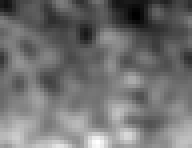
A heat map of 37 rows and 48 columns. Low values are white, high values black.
Slope: up to the top. Ninth with the highest average: top right. Calmest part: centre. Histogram: bell-shaped. Lone odd cells: none. Grain: blotchy.
